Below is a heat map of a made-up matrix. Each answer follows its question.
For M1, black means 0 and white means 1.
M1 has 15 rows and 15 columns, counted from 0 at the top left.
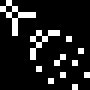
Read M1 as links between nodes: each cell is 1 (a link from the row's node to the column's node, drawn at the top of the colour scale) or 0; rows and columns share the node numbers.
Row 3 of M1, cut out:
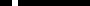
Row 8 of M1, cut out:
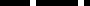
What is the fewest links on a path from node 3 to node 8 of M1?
3
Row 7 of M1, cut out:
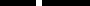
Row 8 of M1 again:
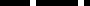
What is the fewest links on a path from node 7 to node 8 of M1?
3
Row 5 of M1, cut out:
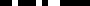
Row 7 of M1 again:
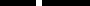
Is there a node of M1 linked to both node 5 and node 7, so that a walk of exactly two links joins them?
yes
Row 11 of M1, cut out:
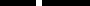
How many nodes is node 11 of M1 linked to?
1
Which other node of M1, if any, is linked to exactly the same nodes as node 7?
node 11
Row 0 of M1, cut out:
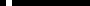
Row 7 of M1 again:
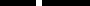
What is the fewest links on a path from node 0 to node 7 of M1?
5
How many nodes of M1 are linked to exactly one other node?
7
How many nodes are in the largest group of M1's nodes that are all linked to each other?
2
